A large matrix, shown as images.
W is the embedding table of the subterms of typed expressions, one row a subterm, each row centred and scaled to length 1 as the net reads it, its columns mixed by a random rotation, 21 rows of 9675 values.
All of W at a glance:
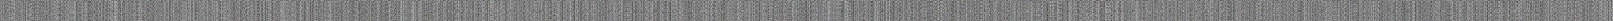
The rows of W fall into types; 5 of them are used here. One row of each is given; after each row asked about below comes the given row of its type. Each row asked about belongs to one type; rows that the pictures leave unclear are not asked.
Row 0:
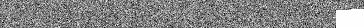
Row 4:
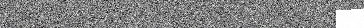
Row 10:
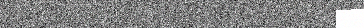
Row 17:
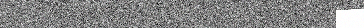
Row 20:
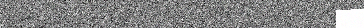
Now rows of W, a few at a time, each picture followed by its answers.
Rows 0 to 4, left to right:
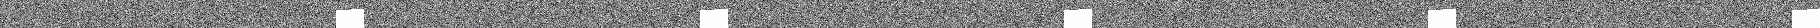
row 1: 20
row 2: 20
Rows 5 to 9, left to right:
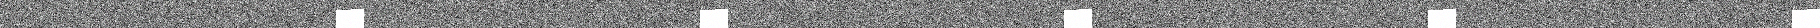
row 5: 20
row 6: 17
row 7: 0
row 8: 4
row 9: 17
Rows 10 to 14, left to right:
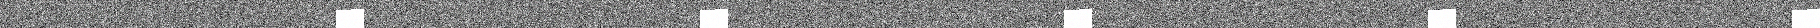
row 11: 10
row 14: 4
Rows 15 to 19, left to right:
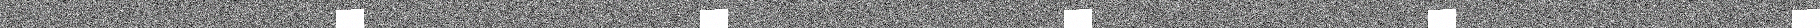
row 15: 17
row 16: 20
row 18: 0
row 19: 17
